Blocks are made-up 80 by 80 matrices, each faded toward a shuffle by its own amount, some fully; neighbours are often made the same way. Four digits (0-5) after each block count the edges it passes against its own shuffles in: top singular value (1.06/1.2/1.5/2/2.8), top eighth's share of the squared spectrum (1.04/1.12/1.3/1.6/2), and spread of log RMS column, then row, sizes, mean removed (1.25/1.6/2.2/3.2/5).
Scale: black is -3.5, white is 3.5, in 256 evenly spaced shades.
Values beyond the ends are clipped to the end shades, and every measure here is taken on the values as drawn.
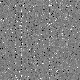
3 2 1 0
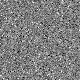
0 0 0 0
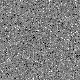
0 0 1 0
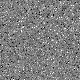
0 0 0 0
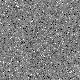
0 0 0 0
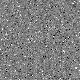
0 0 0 0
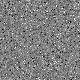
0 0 0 0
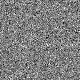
0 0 0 1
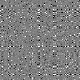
5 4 3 3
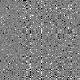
5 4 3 2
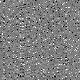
4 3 2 1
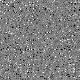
3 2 1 1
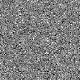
4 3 1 1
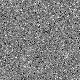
1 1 0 0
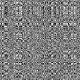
5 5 3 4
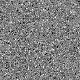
3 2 0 1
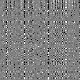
5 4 3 3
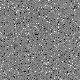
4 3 1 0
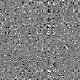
4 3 2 2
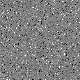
0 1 0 0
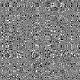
4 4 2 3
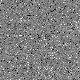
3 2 0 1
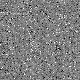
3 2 0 0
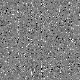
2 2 2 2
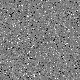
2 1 0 0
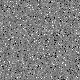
2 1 0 0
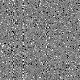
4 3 2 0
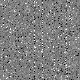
2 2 2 0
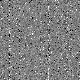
2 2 2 0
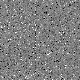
1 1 1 0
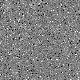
0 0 0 0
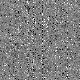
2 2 2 0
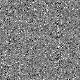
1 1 2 0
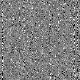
2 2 3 0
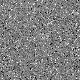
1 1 1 0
